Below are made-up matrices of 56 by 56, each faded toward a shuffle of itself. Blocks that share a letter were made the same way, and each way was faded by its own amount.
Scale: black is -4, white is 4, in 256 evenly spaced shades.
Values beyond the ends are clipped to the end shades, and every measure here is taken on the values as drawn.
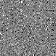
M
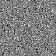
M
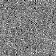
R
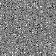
M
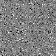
M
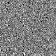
R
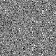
R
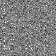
R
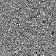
R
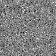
M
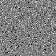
M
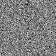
R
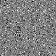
M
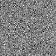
R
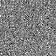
R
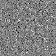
M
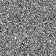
R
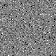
M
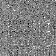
M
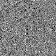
R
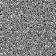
R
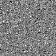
R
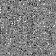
M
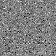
M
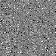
M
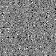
M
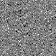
M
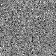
R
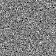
R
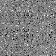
M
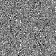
R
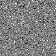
M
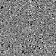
M
